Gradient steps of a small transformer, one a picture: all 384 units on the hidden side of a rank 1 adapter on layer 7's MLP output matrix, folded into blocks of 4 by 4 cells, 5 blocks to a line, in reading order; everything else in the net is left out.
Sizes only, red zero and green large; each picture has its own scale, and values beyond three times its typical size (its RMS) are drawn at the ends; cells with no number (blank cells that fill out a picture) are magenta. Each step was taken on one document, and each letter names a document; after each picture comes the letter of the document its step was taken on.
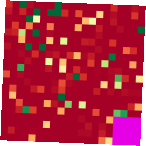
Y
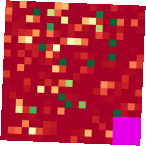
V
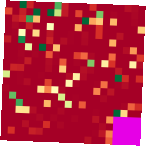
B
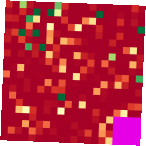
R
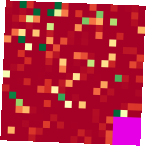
B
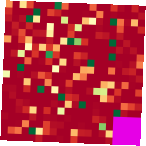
V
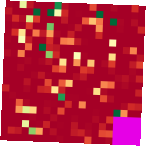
R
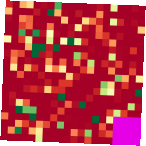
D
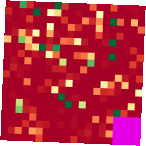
D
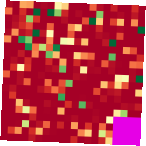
R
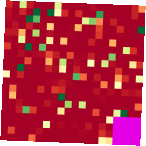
Y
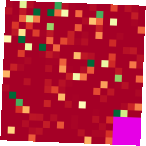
B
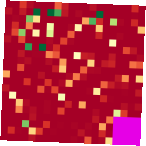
R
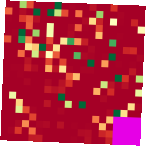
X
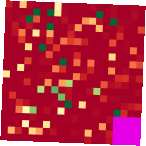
V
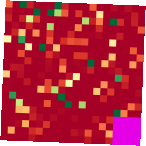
B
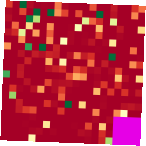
Y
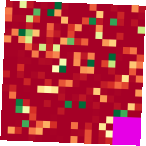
R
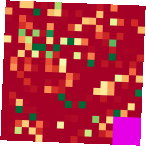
D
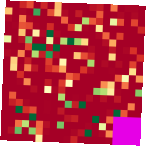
D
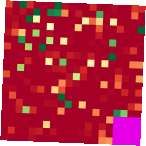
Y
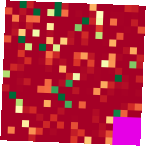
B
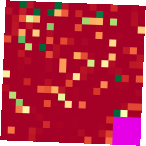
B
